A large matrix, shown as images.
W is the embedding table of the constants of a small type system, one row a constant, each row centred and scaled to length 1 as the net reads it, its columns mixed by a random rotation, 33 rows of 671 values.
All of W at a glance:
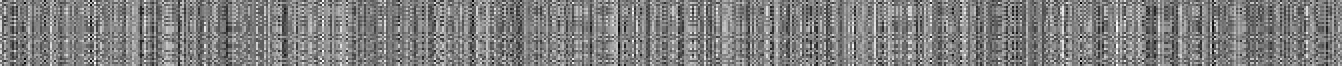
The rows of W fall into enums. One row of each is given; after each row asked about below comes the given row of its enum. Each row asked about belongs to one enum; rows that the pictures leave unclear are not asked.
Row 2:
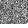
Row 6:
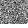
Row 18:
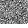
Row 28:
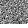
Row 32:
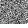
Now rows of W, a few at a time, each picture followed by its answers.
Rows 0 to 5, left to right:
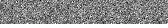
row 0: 2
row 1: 18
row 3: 28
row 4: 6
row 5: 28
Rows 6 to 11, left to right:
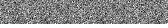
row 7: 28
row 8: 2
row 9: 28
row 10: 2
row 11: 32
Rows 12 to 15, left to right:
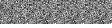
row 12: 2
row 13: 32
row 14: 32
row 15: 32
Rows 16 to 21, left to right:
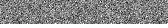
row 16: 28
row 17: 2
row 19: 2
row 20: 6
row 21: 28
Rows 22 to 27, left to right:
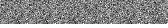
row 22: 32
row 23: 32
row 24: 28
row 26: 32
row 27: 6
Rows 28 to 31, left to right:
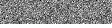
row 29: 18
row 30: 2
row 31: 18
